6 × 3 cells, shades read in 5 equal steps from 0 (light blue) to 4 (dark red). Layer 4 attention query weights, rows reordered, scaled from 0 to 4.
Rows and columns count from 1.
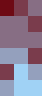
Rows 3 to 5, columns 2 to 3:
2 2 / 1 3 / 0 1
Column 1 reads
4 2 2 1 3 1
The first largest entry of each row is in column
1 3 1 3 1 1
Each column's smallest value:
1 0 0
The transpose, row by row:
4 2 2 1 3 1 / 3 2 2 1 0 0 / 2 3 2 3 1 0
